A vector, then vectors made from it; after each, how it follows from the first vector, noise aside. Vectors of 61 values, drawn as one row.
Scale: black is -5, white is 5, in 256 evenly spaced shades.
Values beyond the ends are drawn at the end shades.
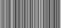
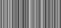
wrapped around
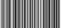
scaled up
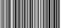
scaled up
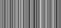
wrapped around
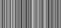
wrapped around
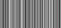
wrapped around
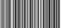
scaled up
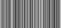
copied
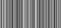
wrapped around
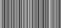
wrapped around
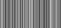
wrapped around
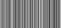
copied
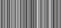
wrapped around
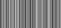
wrapped around
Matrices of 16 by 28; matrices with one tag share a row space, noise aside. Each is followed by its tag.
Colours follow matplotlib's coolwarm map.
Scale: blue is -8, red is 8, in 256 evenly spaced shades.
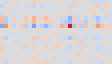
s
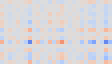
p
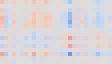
s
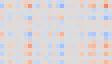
p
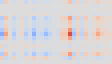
s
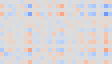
p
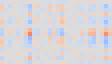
p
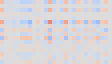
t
